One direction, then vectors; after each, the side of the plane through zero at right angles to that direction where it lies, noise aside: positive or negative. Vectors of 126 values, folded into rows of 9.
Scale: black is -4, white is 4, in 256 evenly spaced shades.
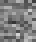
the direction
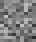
negative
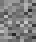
negative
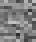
negative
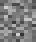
positive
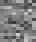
positive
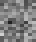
positive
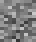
positive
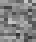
negative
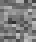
positive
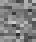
negative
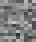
negative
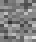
positive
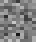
negative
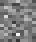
positive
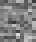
positive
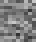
negative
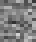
positive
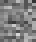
positive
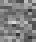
negative
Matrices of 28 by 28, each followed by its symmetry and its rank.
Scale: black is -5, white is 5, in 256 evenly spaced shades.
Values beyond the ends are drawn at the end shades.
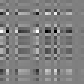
neither, rank one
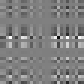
neither, rank one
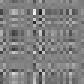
neither, rank two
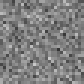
antisymmetric, full rank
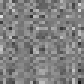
neither, rank three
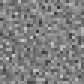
antisymmetric, full rank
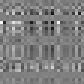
neither, rank two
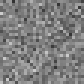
antisymmetric, full rank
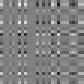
neither, rank one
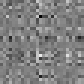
neither, rank three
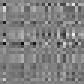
neither, rank two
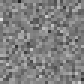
antisymmetric, full rank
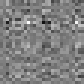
neither, rank three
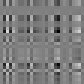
neither, rank one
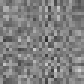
neither, rank three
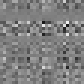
neither, rank two
